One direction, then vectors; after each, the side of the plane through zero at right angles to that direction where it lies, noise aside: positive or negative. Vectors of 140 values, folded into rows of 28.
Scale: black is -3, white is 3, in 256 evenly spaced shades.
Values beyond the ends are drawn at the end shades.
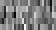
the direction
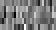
positive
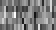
negative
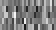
negative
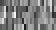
negative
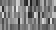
positive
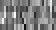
negative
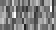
negative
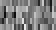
positive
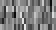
positive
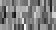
positive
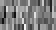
positive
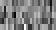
positive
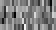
positive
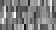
negative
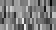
positive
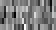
positive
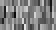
positive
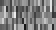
negative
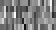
negative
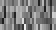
positive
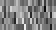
positive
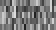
negative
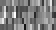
negative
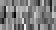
positive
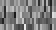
positive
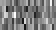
negative
